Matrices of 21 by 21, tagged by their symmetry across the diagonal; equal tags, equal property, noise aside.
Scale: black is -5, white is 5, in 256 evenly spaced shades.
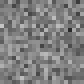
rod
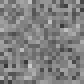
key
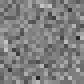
key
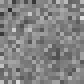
key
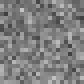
rod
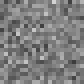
rod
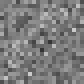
key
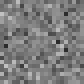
rod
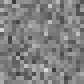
rod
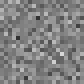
key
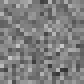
rod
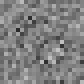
key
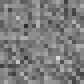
key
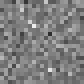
rod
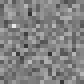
rod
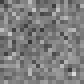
key
